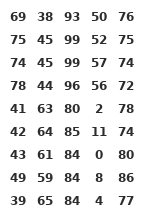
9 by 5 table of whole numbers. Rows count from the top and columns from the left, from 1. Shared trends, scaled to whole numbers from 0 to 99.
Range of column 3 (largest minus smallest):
19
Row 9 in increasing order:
4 39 65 77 84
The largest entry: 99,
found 2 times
